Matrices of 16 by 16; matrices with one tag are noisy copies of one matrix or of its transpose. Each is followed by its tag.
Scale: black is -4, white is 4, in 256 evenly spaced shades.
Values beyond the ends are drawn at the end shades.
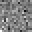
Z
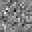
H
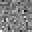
Z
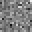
Z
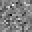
H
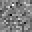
H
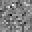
H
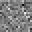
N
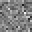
N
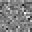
N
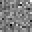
Z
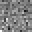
Z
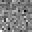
Z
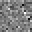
N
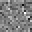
N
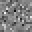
H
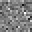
N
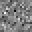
H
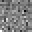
Z
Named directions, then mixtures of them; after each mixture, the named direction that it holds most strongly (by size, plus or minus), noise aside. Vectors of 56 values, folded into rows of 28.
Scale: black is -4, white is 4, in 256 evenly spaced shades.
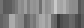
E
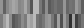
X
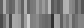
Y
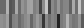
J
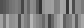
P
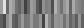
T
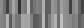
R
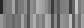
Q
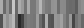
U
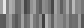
T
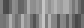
E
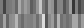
T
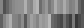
E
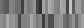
P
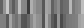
R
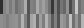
Q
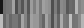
Q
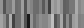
Y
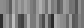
U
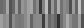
J
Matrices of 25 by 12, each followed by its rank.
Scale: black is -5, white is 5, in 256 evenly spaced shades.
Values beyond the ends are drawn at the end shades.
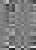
two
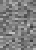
full rank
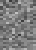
full rank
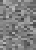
full rank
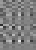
two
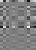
one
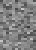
full rank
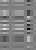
one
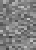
full rank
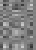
two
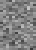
full rank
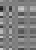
one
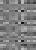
two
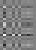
one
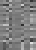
two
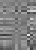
two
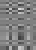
one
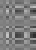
one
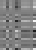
one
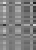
one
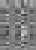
two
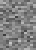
full rank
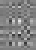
two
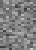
full rank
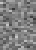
full rank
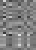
two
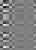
one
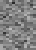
full rank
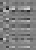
two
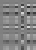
one
